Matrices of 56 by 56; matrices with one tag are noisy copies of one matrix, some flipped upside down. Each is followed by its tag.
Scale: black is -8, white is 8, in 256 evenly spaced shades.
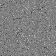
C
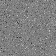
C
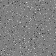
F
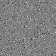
F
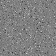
F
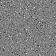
F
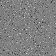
F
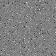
F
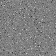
F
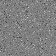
C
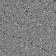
C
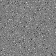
F
